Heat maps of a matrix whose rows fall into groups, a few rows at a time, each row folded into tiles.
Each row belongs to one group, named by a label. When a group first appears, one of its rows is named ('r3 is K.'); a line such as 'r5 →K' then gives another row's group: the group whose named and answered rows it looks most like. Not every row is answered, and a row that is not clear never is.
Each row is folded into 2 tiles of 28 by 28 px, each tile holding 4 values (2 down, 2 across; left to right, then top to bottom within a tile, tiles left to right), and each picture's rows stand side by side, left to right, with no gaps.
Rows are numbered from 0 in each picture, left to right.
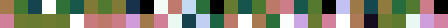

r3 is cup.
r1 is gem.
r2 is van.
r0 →van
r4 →gem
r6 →van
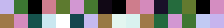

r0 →van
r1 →cup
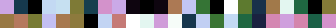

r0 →van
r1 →van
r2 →gem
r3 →cup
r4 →van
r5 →van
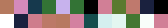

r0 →cup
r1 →van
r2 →cup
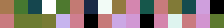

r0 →van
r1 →van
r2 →van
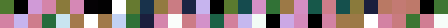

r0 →gem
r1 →cup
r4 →gem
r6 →cup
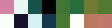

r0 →cup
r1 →gem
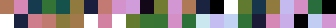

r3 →cup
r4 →van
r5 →cup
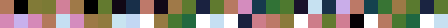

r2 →gem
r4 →cup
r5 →gem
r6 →cup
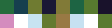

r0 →gem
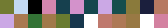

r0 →van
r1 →cup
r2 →cup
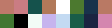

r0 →cup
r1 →van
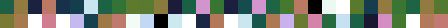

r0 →cup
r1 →gem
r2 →gem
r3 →gem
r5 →van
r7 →gem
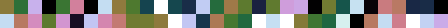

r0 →gem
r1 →cup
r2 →van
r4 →cup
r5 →van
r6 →cup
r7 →gem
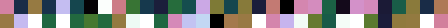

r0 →gem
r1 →van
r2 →gem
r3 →gem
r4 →cup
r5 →gem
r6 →gem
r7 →cup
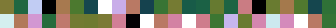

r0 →gem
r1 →van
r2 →cup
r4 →cup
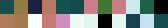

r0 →cup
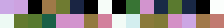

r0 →van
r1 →van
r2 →gem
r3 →van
